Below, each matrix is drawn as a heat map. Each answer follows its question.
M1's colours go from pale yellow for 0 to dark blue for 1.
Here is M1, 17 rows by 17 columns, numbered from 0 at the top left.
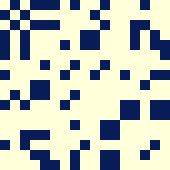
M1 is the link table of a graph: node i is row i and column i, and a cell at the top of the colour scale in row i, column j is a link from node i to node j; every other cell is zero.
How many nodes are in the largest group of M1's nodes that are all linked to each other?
3
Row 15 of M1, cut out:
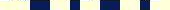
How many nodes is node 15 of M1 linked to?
6
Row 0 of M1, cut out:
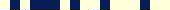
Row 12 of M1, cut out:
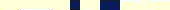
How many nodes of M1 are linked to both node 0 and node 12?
2
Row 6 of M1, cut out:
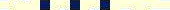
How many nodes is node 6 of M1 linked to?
3
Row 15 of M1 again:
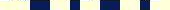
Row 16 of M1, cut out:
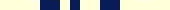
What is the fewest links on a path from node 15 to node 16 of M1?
2
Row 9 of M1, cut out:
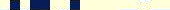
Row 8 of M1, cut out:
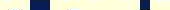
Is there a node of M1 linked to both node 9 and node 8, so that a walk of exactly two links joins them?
yes
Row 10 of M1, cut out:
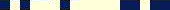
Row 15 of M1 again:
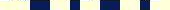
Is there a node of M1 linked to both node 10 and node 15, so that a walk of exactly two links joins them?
no
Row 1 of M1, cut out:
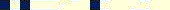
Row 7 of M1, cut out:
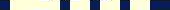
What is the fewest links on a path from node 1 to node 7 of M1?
2
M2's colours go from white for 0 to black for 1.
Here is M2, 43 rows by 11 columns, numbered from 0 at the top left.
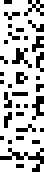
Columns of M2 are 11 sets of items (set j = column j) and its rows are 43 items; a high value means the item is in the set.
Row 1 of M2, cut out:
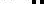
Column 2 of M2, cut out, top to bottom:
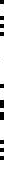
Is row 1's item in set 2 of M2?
no
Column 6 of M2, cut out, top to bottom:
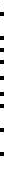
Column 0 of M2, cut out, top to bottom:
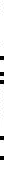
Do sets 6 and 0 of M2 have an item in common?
no
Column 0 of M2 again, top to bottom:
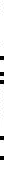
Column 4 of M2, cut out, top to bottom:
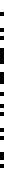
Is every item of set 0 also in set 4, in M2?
yes
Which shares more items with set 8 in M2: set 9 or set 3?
set 9
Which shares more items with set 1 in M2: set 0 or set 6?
set 6
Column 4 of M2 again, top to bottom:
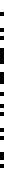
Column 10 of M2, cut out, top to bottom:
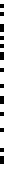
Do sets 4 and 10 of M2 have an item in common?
yes
